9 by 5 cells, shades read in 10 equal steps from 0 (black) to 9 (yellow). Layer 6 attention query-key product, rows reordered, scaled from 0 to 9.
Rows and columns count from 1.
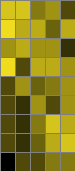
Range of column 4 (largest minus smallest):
5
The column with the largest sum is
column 4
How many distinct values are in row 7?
5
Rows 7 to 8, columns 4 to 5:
8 7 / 7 8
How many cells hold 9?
2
